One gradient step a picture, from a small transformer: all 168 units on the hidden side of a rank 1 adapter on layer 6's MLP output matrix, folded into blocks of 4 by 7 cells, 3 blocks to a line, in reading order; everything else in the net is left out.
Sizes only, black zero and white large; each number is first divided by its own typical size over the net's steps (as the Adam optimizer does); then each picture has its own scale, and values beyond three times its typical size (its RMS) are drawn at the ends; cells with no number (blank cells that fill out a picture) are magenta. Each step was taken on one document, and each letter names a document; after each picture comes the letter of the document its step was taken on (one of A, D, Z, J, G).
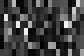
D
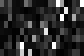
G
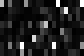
G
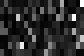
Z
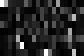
Z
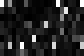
G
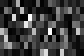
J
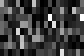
J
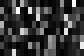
D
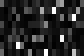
Z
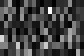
J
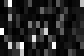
G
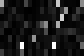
G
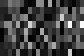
D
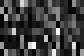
D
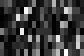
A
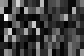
D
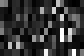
Z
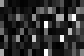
Z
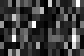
D
